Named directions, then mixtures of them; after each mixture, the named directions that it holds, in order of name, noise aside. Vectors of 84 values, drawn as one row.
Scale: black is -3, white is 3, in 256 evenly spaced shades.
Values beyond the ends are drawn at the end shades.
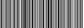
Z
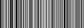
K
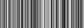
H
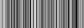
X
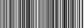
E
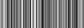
H, X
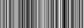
E, H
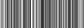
H, X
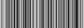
X, Z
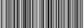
X, Z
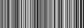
E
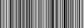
E, K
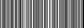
Z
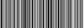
Z
